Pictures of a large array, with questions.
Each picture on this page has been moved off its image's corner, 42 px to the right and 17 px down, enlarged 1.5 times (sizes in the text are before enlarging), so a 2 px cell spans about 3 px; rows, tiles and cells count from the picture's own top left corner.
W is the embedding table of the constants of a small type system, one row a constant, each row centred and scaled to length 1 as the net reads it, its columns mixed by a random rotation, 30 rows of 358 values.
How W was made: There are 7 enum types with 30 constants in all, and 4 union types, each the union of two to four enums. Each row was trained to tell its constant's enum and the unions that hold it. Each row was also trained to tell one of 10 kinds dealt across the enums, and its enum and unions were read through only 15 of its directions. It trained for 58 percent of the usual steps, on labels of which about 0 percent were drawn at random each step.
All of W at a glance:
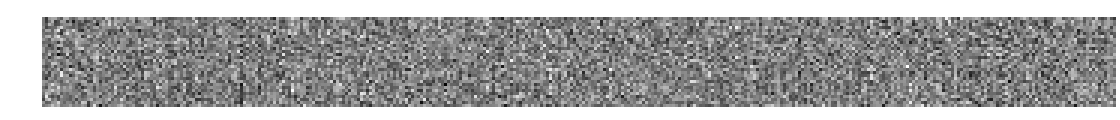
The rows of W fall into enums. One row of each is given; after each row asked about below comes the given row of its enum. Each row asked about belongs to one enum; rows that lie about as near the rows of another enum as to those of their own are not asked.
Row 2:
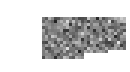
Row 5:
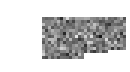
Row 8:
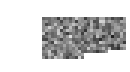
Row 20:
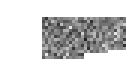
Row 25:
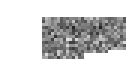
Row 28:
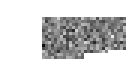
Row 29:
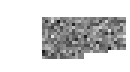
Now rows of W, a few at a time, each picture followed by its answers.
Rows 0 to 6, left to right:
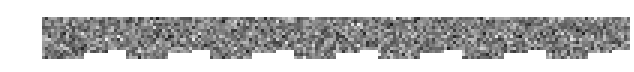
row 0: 2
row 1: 20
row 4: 5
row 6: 25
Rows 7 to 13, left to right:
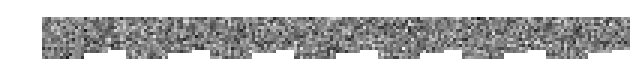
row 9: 29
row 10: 8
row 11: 2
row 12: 8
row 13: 29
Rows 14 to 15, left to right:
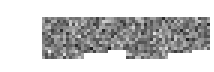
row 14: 8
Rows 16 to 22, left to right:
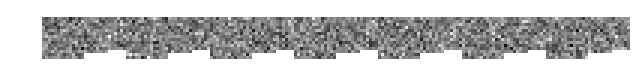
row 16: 20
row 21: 8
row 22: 2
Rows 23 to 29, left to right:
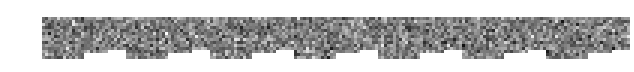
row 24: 2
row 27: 25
